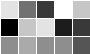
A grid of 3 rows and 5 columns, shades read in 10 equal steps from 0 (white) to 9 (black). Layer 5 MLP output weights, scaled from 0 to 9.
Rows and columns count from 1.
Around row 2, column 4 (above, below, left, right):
0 4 1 7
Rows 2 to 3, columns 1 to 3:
9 2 1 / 4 3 4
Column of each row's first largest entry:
3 1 5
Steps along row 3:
down up same up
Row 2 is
9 2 1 8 7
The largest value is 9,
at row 2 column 1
